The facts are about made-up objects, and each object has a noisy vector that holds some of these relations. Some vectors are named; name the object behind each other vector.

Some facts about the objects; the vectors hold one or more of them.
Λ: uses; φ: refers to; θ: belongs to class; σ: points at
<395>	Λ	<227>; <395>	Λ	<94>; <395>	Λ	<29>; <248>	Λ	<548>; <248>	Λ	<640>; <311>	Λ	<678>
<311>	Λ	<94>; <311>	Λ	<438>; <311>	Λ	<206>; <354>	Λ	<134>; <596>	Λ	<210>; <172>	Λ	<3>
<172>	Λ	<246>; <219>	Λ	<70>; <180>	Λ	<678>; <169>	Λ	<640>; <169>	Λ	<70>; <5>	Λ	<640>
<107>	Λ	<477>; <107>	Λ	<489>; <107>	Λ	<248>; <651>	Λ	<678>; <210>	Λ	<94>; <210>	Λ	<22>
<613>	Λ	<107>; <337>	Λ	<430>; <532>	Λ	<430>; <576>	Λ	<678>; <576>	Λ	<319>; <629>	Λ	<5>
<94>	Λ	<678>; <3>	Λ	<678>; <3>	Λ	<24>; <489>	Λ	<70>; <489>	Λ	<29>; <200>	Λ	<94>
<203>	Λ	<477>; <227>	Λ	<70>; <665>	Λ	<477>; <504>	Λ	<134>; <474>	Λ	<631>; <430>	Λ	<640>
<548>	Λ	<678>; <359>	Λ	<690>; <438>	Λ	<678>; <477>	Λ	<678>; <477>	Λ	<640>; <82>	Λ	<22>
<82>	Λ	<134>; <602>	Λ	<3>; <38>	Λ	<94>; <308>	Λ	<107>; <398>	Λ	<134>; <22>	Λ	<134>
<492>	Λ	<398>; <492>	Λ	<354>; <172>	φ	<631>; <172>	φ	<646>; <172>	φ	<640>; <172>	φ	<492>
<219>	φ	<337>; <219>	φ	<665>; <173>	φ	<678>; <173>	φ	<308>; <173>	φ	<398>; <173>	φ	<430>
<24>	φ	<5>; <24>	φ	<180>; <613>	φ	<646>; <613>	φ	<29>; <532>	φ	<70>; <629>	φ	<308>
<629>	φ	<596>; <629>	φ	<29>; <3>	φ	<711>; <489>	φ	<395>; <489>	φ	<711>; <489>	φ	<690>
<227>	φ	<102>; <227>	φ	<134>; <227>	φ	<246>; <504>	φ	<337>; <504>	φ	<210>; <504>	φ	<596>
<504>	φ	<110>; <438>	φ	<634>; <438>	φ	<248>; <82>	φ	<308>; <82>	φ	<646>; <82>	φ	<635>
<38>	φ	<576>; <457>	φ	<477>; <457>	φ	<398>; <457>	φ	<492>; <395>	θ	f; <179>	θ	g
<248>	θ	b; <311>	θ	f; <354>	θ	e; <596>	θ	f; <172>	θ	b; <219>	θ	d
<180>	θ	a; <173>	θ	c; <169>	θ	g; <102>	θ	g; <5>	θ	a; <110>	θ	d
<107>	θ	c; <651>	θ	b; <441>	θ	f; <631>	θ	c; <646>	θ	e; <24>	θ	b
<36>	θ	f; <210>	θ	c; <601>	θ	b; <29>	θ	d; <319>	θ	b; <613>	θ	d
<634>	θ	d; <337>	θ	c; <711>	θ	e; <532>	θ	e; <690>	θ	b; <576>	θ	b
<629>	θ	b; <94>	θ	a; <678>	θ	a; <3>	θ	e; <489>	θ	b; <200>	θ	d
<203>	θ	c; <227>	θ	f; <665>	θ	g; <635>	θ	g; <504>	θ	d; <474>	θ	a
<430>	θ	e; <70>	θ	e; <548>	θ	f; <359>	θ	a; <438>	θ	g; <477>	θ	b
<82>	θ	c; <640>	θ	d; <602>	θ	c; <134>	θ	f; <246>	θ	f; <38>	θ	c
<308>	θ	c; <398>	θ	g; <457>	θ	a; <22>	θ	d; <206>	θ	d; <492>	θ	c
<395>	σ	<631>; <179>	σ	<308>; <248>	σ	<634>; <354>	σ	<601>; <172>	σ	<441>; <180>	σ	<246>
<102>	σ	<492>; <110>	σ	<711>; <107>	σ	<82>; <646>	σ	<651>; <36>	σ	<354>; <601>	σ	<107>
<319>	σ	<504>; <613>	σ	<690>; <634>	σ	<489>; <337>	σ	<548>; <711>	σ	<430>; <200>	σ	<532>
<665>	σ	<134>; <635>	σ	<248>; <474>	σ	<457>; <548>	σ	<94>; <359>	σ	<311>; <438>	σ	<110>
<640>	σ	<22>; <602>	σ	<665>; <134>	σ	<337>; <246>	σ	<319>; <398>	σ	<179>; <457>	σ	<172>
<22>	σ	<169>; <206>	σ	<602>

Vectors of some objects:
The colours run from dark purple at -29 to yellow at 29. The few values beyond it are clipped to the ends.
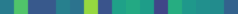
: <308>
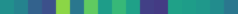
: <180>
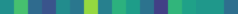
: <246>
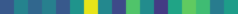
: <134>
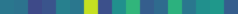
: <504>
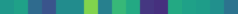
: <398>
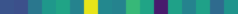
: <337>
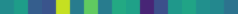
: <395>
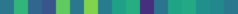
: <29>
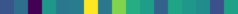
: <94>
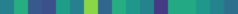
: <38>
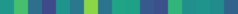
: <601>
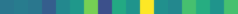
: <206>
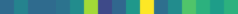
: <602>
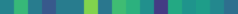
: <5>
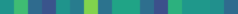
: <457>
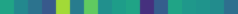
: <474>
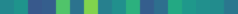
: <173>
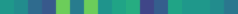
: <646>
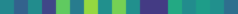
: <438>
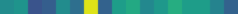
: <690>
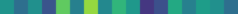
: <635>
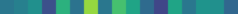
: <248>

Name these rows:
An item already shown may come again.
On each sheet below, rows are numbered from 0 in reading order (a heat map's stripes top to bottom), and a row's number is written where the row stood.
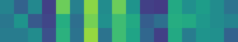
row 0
<438>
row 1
<678>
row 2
<248>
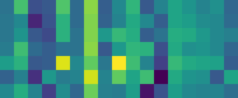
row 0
<489>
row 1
<311>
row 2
<678>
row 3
<532>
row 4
<36>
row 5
<548>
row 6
<107>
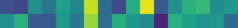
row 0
<665>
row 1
<172>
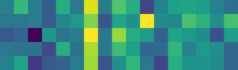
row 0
<70>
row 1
<206>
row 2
<94>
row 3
<319>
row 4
<492>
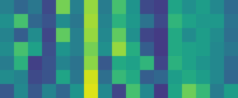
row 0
<200>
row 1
<246>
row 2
<438>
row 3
<640>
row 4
<651>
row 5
<596>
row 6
<134>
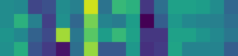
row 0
<22>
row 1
<107>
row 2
<180>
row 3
<82>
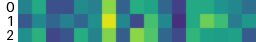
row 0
<210>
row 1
<134>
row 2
<354>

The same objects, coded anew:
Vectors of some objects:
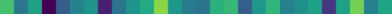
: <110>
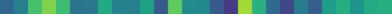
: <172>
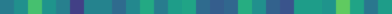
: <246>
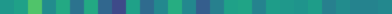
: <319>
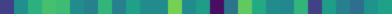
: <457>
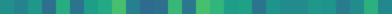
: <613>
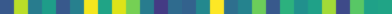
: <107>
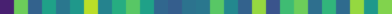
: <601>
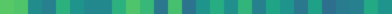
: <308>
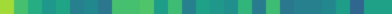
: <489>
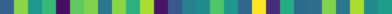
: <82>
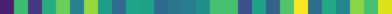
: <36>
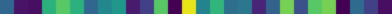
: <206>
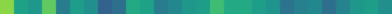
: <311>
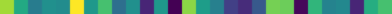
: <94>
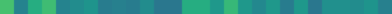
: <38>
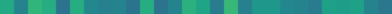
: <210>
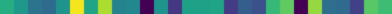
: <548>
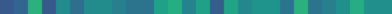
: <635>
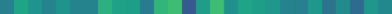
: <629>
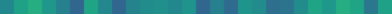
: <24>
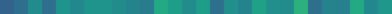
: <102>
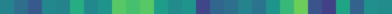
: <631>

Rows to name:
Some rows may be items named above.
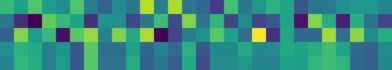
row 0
<504>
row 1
<602>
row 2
<82>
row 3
<678>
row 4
<678>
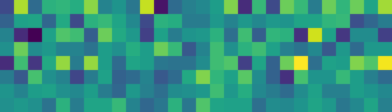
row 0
<354>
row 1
<640>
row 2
<665>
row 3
<532>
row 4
<36>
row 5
<180>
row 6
<576>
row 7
<613>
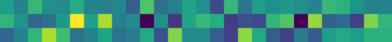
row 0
<22>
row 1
<548>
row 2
<172>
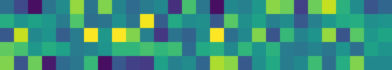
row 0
<134>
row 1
<492>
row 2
<107>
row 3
<169>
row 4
<438>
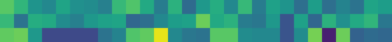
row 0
<308>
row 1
<395>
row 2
<430>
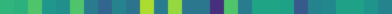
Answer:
<504>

